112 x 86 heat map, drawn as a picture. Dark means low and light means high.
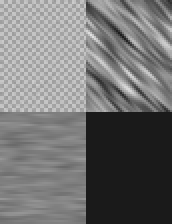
It is made of 2 by 2 panels. Panel 1,1: high, checkered. Panel 1,2: middling, slanting down to the right, strong in contrast. Panel 2,1: middling, streaked across, faint in contrast. Panel 2,2: very low, flat.
